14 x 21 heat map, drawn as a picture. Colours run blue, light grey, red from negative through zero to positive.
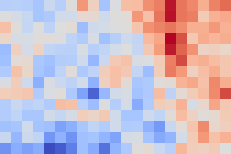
The values follow a bell shape. Neither half mirrors the other. The field climbs toward the top right. The ninth with the highest average is the top right. No regular stripes run through it. The bottom left is the ninth with the lowest average.
